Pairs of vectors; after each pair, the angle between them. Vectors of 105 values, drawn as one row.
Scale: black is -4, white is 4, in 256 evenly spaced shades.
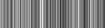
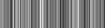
nearly parallel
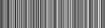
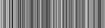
partly opposed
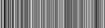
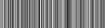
partly aligned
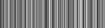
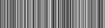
partly aligned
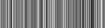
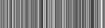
nearly parallel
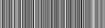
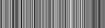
nearly opposite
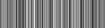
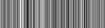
partly opposed
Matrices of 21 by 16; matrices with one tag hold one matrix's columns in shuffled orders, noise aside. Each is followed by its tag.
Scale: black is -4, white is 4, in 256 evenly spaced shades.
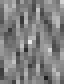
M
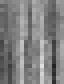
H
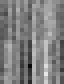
H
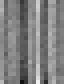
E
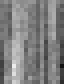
H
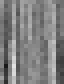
H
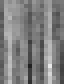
H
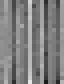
E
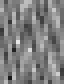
M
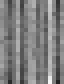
E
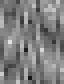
M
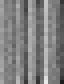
E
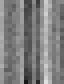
E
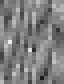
M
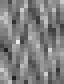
M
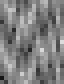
M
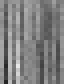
H
